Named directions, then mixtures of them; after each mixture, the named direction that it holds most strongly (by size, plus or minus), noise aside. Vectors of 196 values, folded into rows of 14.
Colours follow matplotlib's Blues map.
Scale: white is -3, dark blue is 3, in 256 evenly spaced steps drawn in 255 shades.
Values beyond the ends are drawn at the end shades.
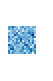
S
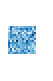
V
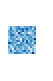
S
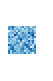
S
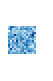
V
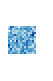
V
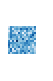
V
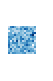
V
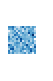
S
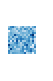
S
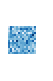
V
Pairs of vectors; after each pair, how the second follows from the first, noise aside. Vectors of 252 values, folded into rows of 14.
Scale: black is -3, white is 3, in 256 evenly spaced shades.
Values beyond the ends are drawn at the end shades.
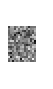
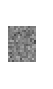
shrunk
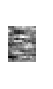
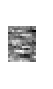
reversed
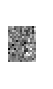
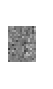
shrunk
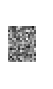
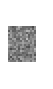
shrunk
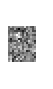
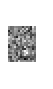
reversed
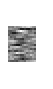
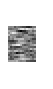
negated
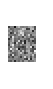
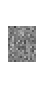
shrunk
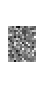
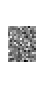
reversed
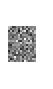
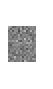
shrunk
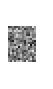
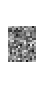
negated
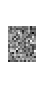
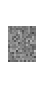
shrunk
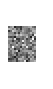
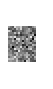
negated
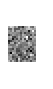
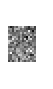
negated
